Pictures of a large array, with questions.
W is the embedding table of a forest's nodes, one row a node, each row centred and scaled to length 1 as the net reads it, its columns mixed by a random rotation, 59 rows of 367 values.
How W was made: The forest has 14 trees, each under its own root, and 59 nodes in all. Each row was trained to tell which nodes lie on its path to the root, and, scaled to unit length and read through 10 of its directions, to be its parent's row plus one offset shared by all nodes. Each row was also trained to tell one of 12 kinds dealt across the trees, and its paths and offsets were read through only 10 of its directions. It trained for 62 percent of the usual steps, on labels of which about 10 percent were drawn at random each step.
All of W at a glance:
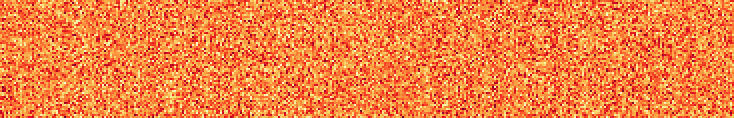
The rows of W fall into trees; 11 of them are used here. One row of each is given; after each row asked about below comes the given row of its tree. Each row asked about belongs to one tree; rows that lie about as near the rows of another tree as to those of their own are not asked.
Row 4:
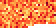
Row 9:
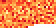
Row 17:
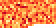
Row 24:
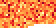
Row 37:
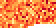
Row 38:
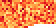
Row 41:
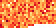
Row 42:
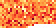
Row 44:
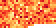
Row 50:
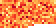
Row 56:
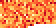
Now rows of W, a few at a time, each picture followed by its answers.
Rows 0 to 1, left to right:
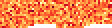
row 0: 41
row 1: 4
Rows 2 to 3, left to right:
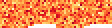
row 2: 24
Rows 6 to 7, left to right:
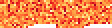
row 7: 9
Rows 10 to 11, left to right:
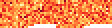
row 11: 50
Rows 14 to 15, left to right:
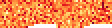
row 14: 24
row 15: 50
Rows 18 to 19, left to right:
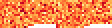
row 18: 38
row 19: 50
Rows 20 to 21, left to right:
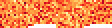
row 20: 44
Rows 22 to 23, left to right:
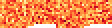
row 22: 42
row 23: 42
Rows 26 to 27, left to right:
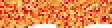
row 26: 38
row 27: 37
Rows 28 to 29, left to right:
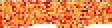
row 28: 50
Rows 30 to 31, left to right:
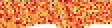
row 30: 41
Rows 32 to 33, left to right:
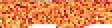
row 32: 17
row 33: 24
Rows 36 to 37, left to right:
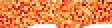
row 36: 37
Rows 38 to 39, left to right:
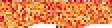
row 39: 56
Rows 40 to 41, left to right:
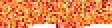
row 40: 4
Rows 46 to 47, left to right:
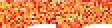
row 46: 42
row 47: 4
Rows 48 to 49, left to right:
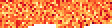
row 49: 56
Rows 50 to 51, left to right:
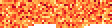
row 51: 4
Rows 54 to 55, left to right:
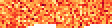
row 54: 42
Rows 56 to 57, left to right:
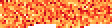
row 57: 38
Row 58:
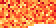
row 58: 24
